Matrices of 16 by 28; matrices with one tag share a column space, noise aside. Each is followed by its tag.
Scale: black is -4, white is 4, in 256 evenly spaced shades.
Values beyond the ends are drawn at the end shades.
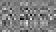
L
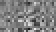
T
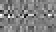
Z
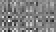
T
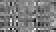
T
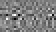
L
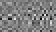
L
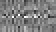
Z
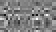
L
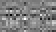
L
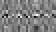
Z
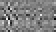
L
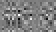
L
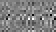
L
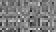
T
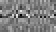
Z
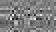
L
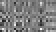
T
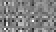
T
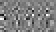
L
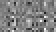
T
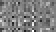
T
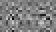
L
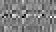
Z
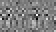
L
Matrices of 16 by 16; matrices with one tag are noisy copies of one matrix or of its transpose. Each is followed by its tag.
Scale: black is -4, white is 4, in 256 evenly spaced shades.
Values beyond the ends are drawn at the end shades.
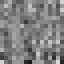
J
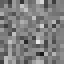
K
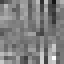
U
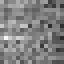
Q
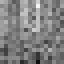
Q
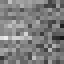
Q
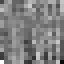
J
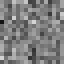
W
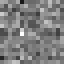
W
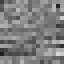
U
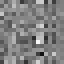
K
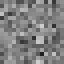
K
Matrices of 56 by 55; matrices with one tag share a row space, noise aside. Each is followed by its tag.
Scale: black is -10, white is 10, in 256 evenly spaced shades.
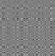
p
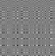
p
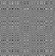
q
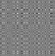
p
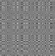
p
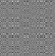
q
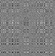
q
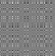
q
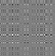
q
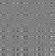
p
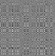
q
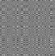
p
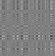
p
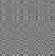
p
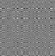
p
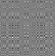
q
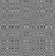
q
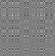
q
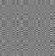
p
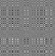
q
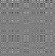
q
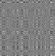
p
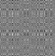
q
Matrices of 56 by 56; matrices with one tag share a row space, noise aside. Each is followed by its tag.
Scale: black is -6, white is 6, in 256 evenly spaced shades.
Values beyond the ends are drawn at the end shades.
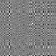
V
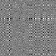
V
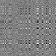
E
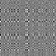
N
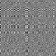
N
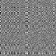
N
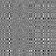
V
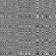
E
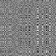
E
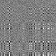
V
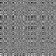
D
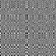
N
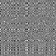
N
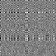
N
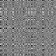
D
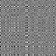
N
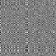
N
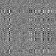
V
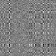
V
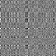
N
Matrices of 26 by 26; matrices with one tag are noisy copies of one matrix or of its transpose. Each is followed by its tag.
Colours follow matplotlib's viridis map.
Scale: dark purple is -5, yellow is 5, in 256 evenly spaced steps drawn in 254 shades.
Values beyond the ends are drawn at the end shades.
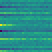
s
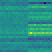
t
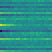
s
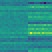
t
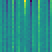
s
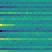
s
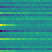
s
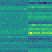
t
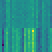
t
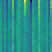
s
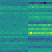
t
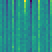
s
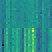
t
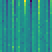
s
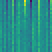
s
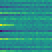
s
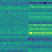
t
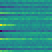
s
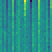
s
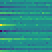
s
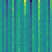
s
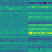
t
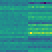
t
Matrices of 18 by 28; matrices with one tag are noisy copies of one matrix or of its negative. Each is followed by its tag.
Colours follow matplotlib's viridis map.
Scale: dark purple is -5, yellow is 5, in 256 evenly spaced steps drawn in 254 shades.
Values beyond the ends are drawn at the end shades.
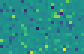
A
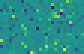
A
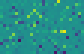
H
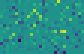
H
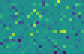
H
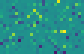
H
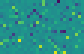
H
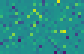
H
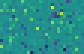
A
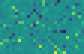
H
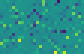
H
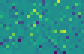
H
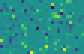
A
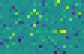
H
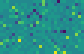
H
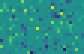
A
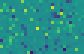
A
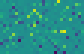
H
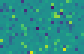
A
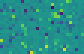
A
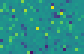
A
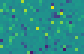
A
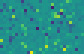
A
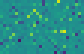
H
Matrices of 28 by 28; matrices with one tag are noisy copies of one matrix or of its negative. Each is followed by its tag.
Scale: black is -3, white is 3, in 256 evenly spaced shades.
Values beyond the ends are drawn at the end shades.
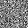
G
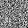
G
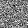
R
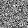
R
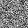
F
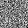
G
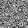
R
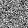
F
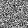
R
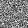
R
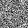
F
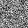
F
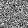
R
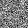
F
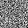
G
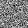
R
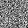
G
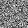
R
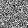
R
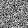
R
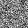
F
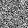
F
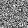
R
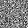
G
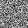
R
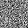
G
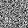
G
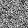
F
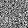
G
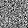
G
